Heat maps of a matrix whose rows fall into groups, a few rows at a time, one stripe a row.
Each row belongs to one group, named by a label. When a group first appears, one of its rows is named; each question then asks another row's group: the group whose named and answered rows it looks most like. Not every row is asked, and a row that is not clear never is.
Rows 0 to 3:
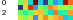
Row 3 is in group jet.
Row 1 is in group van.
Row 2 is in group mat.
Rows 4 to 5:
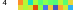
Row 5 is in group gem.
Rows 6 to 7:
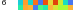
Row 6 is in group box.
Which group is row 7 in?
van
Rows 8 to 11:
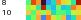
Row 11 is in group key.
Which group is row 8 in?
van
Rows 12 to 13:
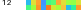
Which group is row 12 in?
van
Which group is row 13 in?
key
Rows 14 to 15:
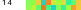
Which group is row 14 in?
key
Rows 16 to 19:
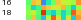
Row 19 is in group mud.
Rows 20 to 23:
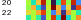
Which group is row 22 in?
gem
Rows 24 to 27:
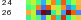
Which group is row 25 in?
key
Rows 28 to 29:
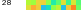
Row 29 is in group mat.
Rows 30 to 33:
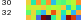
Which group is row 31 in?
box
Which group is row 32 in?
mud
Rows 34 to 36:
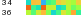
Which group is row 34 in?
van
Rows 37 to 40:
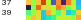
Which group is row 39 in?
key
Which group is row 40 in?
van
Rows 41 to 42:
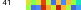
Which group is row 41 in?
gem
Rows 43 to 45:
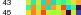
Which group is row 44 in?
box
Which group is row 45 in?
box
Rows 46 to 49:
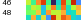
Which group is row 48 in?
key
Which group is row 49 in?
box
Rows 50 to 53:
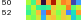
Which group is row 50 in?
jet
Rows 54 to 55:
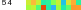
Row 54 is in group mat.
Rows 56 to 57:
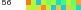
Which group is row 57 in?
gem
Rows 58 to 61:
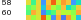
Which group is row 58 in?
jet
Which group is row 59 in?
key
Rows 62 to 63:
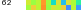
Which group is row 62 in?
gem
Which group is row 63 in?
box
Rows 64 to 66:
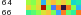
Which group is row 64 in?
jet
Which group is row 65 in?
gem
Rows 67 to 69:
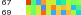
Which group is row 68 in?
jet
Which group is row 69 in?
gem
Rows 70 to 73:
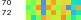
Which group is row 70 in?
jet
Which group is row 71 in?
key
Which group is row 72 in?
jet
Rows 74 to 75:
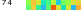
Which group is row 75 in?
mud
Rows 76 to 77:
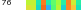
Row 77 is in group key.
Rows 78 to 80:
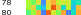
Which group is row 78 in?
jet
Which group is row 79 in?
mud
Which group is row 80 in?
key
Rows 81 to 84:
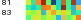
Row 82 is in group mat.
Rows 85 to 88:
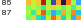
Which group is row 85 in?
gem
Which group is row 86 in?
mud
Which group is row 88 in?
mud
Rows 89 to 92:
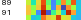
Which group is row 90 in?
gem
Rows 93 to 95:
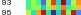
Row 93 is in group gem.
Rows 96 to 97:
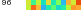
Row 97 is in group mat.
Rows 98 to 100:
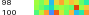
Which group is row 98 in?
jet
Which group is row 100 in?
key
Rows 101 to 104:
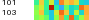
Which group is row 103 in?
mud
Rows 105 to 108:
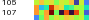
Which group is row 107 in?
gem
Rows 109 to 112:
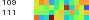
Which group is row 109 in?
mat
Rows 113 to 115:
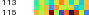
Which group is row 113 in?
mud
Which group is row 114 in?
key
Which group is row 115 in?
gem
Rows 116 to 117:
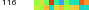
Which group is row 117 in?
jet
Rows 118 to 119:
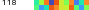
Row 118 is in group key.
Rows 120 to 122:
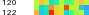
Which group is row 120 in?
mat
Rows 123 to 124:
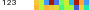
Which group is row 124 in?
box
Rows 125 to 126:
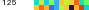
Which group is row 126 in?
mat
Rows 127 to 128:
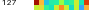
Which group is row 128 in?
mud
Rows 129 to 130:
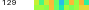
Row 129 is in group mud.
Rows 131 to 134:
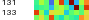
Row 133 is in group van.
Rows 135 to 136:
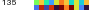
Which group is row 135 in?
mud
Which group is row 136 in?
box
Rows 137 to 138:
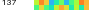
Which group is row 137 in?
mat
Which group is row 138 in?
mud
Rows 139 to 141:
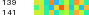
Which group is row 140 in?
mud
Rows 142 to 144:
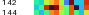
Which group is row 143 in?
key
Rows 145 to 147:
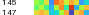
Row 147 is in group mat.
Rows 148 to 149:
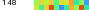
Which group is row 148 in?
box
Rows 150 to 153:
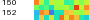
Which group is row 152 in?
van
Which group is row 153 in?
box
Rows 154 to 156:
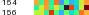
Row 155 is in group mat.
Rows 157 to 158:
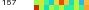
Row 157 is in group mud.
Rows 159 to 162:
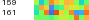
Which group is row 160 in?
van
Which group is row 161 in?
key
